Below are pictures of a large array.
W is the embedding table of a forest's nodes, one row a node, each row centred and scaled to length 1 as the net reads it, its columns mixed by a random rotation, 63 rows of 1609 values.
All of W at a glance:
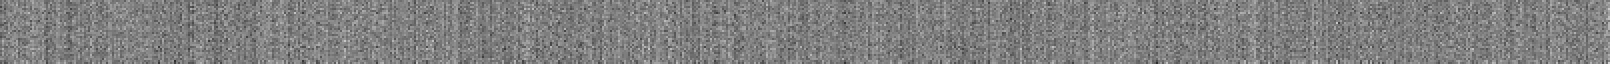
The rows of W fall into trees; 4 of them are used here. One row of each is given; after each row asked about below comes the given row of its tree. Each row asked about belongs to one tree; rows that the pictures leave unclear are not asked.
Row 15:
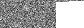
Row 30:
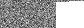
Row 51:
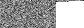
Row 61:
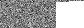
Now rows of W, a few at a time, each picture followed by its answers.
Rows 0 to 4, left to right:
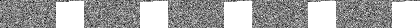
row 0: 61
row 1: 30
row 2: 30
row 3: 51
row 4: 15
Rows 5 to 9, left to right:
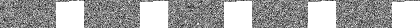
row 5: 30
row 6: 51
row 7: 61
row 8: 15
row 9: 15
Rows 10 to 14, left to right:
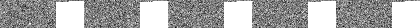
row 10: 61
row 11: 51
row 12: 61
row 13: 61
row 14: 30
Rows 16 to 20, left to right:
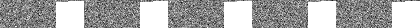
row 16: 15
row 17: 30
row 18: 30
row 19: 15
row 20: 51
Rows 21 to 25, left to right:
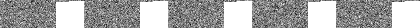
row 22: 61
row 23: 61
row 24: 61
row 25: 51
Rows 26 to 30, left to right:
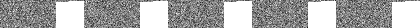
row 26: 15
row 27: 30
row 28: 15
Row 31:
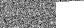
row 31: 30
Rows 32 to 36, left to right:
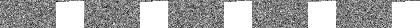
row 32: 51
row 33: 61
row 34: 61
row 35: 30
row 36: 51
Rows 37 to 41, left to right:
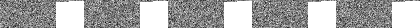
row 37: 61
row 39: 30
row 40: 30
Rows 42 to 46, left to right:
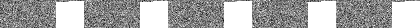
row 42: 15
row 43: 30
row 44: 15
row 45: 30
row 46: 61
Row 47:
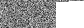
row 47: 61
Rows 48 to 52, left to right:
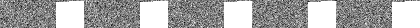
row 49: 30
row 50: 30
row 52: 61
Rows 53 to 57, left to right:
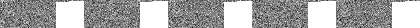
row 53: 30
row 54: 15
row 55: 30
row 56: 51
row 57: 30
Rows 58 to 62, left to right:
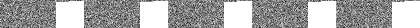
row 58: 15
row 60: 61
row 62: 61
